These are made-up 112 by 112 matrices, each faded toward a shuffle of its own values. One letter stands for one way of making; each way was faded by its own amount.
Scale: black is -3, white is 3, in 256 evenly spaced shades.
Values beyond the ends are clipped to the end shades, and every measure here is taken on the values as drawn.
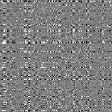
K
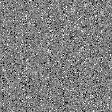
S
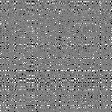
K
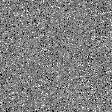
S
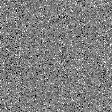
S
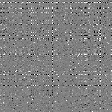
K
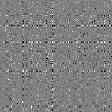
K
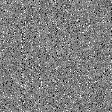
S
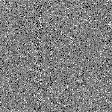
S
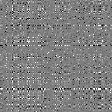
K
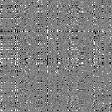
K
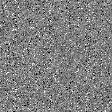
S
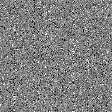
S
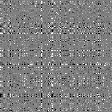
K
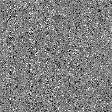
S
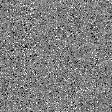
S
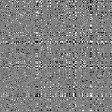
K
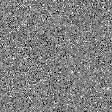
S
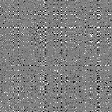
K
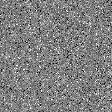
S
